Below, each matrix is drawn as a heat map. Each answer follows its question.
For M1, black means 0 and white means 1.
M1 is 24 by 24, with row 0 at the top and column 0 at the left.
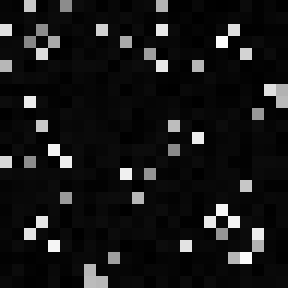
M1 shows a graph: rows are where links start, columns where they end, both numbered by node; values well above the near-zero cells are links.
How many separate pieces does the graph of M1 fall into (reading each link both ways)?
3
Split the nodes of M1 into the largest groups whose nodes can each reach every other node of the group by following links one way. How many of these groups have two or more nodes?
1
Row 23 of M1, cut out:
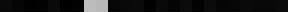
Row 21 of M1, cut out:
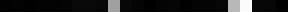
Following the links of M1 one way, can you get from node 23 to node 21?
yes
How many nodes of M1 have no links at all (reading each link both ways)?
2
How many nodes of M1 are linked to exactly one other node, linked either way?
5
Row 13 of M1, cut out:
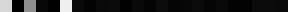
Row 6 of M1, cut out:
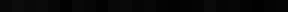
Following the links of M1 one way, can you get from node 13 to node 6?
no
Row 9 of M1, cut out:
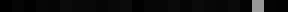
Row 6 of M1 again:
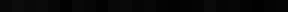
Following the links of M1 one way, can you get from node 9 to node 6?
no
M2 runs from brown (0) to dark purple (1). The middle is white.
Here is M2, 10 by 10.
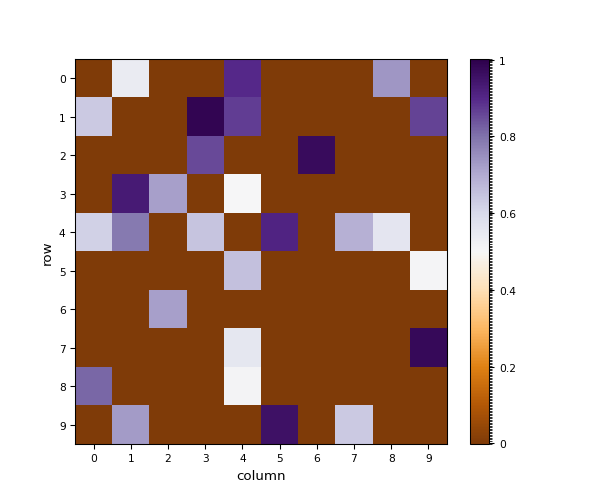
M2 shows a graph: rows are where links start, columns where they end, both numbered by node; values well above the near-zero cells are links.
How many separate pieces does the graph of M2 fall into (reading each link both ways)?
1
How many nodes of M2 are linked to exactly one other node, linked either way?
1
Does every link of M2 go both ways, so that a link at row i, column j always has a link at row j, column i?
yes
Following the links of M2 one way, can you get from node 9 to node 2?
yes
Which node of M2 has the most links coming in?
node 4
